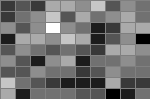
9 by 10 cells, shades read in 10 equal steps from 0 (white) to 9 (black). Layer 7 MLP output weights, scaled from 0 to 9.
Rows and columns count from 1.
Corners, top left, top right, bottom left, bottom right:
7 5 3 5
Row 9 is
3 8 5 5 5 6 6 9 8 5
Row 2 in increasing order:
2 3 3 4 4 5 5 5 6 7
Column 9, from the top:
4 3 3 4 3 4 5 7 8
